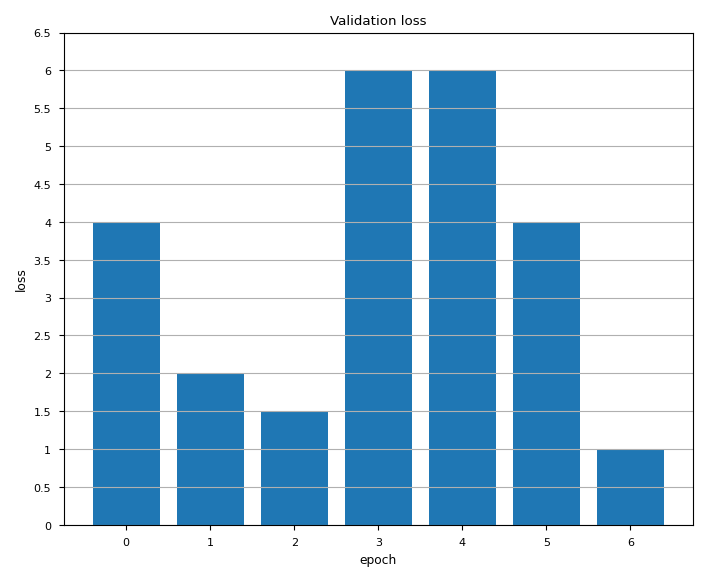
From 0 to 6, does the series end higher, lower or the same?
lower
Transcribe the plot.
Title: Validation loss
x-axis: epoch, ticks 0 1 2 3 4 5 6
y-axis: loss, ticks 0 0.5 1 1.5 2 2.5 3 3.5 4 4.5 5 5.5 6 6.5
Values:
4 2 1.5 6 6 4 1
